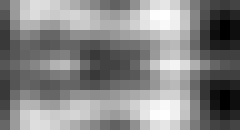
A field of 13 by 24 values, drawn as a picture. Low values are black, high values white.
On average the colour sits 50% of the way up the scale. The field is mottled with small blotches. It is mirror symmetric from top to bottom.
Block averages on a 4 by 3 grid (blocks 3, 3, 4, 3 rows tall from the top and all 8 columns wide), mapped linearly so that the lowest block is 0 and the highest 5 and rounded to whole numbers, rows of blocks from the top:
5 5 1
0 1 0
1 1 1
5 5 1
